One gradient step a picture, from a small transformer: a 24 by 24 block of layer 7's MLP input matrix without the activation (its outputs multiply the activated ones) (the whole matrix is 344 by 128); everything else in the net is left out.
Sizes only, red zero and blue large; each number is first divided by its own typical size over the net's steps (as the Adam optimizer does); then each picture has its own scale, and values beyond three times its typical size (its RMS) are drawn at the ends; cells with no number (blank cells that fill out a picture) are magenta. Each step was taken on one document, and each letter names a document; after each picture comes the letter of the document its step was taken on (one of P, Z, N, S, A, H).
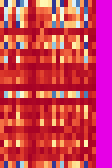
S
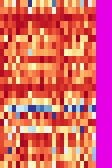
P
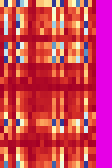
S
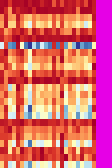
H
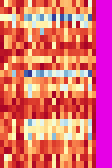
H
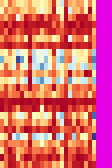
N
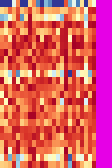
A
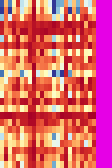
A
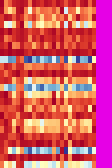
H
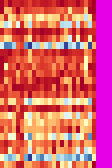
H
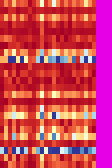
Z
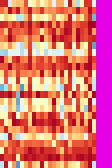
N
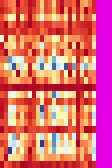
Z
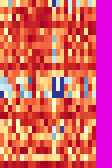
A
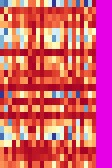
A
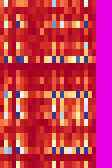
S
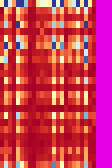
S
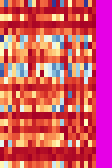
A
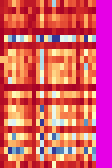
Z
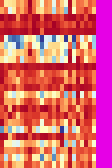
P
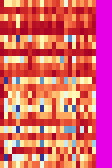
P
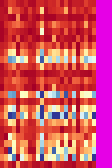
Z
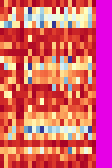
H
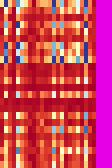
S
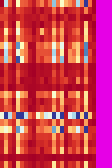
S
